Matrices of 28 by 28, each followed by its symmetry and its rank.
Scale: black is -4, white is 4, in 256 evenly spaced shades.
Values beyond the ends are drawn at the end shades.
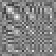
symmetric, rank three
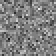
antisymmetric, full rank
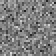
neither, full rank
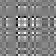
symmetric, rank one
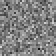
neither, full rank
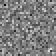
symmetric, full rank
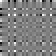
symmetric, rank one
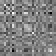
symmetric, rank three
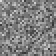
symmetric, full rank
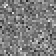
symmetric, full rank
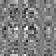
neither, rank three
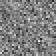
antisymmetric, full rank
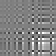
symmetric, rank one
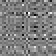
neither, rank three
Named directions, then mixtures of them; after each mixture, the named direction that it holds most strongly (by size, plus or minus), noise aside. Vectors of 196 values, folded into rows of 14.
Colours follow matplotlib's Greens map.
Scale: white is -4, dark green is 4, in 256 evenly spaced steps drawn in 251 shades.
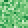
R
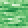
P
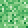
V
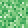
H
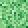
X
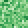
R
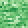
P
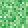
H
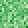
V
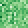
V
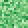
R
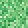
H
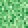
V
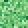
R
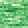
P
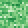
H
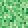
H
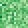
X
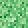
H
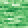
P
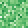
H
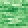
P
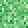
V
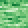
P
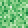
H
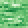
P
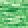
P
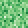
H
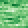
P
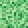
X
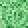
X
